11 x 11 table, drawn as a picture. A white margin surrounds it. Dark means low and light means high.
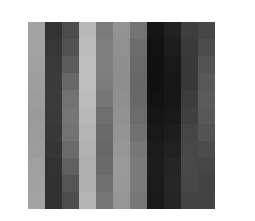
Streaks run downward. The bottom right is the calmest part. Overall the values sit about 40% of the way up the scale.
